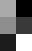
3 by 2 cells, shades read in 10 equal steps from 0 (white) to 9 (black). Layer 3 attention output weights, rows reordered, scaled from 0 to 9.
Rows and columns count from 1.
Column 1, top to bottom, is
3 4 8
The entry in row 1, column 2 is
9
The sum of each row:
12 11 8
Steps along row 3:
down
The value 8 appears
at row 3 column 1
